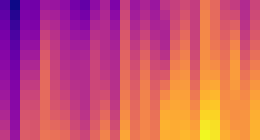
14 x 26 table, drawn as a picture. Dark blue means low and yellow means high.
The bottom right is the ninth with the highest average. No lone cell stands out from its neighbours. The field climbs toward the bottom right. The values follow a bell shape. Streaks run downward. The top left is the ninth with the lowest average.
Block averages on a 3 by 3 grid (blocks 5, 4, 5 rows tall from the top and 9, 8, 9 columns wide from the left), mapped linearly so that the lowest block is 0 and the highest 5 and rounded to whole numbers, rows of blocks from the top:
013
124
235
